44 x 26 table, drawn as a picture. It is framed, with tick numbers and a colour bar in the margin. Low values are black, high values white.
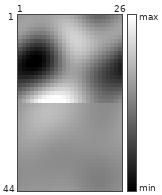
Histogram: skewed, a long tail of low values. Lone odd cells: none. Ninth with the highest average: centre. Seam: horizontal, 50% of the way down, the bottom part calmer. Ninth with the lowest average: top left.
